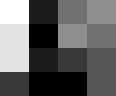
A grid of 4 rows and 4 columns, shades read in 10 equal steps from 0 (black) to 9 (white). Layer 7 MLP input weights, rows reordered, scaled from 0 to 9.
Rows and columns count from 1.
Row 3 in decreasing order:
8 3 2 1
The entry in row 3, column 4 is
3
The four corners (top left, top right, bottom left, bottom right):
9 5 2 3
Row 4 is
2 0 0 3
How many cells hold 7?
0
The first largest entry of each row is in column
1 1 1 4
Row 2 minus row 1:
-1 -1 1 -1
